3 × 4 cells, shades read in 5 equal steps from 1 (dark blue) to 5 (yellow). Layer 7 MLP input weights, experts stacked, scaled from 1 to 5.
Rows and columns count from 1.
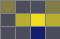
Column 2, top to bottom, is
2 4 2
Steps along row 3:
same down up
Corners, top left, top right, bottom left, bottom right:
3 3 2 2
